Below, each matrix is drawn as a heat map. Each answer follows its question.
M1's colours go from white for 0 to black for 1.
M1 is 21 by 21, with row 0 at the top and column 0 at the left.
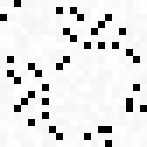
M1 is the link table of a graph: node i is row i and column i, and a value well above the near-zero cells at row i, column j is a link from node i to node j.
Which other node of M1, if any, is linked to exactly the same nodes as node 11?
node 0
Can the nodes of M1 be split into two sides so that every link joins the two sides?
yes
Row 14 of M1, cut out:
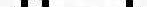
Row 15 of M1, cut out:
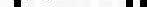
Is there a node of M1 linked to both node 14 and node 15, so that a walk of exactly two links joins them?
yes
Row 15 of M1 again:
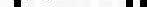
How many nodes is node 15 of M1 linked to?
3
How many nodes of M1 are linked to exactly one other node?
9
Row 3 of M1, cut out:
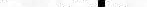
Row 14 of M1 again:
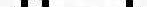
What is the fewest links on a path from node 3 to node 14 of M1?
1
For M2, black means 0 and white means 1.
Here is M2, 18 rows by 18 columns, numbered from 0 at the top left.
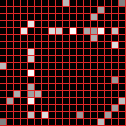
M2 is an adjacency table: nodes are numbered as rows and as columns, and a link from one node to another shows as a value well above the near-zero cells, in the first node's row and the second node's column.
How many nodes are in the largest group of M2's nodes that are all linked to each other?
2
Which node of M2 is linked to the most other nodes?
node 4
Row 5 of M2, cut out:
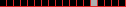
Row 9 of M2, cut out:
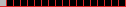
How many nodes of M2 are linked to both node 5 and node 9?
0
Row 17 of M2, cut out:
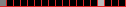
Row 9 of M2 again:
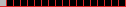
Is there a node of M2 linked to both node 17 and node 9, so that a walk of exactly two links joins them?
yes
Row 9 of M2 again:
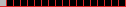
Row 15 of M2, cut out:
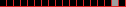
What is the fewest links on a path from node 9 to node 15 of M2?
6
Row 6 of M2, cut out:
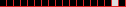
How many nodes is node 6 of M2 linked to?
1
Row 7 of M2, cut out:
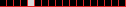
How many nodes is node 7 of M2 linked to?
1
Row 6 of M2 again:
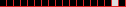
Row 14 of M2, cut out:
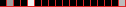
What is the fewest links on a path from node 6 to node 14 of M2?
3
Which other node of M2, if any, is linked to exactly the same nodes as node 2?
node 5
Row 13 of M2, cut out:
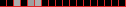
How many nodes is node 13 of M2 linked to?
3
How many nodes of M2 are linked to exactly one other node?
12
